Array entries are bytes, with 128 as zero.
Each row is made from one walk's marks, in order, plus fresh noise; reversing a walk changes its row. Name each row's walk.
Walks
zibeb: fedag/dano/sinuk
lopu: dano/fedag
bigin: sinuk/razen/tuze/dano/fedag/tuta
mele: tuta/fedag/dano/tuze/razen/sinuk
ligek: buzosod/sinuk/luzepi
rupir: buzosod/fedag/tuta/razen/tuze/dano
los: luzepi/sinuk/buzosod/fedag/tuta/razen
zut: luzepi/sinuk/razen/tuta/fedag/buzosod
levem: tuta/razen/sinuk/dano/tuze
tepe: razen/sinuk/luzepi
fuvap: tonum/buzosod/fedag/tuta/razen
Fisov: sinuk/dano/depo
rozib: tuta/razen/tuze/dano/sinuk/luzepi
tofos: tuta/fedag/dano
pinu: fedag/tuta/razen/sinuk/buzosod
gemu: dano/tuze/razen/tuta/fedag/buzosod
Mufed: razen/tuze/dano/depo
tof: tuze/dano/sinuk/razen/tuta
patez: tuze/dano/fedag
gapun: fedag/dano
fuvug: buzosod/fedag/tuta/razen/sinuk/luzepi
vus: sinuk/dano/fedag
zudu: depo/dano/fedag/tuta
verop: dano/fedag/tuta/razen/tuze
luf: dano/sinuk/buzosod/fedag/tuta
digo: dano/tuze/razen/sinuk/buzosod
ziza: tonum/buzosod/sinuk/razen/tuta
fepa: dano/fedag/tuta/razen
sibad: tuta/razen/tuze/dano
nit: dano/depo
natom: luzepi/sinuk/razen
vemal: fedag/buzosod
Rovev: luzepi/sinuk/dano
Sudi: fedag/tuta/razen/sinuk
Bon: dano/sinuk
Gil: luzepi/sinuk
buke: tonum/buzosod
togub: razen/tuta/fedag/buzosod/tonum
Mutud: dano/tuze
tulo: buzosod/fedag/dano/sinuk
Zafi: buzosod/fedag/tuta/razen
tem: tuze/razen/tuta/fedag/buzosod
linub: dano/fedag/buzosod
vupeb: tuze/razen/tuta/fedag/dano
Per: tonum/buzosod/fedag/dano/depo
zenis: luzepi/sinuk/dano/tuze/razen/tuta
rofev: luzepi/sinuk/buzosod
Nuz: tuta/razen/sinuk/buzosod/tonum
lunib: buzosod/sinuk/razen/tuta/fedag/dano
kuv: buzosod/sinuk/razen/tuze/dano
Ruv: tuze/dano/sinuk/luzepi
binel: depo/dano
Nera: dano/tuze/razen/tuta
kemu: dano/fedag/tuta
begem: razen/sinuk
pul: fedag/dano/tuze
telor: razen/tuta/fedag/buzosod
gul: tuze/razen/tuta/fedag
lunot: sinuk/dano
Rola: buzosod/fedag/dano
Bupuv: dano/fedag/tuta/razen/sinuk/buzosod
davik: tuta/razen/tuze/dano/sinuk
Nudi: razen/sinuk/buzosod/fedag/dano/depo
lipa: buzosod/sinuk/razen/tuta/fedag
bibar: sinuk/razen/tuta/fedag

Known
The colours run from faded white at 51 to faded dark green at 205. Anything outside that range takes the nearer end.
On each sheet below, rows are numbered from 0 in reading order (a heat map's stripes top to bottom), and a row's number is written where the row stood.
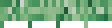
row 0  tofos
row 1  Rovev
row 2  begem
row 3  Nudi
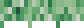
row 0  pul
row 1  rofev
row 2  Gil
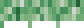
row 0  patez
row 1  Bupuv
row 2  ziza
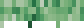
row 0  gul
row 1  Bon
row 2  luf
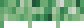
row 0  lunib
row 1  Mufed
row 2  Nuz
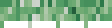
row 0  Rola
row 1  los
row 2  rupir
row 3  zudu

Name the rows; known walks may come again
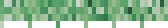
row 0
zut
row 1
zenis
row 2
lopu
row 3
Nudi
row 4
verop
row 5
natom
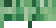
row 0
binel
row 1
Bon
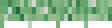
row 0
rupir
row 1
togub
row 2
digo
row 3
lipa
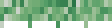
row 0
fuvap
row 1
tof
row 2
tofos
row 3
linub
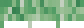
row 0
vupeb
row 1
gemu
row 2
rozib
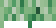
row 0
rofev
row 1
begem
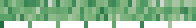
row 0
davik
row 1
Rola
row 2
luf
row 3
kuv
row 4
lunib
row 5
vus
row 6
gul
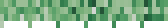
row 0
vemal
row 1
Bupuv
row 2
levem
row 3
Mutud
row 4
Gil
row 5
Fisov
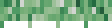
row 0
gapun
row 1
fepa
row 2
Nuz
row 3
sibad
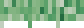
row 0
telor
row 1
bigin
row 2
buke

